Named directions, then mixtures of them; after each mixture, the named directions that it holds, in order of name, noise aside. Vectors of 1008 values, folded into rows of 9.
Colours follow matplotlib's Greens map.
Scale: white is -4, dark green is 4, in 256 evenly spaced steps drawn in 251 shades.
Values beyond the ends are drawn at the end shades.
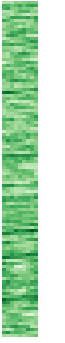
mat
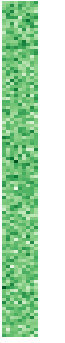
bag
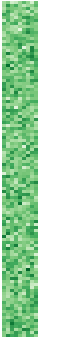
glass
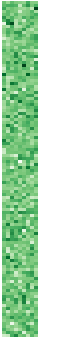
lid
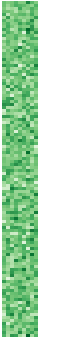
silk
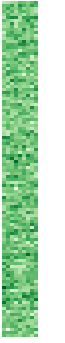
bag, mat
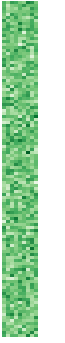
glass, silk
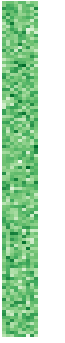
lid, silk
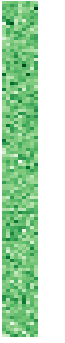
lid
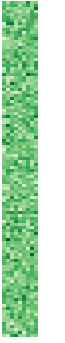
lid, silk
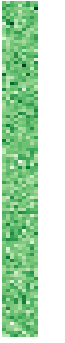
lid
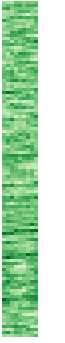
mat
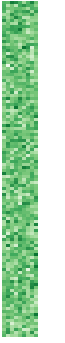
glass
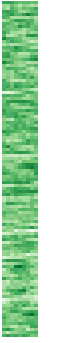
mat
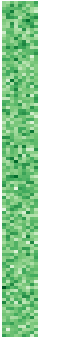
bag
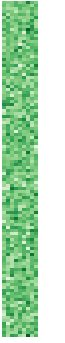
silk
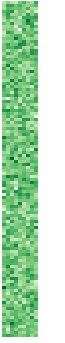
bag, glass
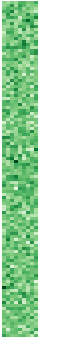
bag
